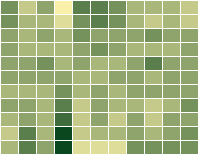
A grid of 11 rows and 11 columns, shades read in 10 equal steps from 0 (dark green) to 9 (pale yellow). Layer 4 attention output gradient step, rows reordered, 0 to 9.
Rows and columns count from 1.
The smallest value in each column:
4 3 4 0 3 3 4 4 3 4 4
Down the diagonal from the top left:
4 6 5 6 5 6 6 6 7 5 4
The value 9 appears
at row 1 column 4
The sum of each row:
60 61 55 60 55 58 59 60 60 55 54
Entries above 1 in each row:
11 11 11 11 11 11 11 11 11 10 10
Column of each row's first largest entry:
4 4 2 2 4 5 1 5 5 1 5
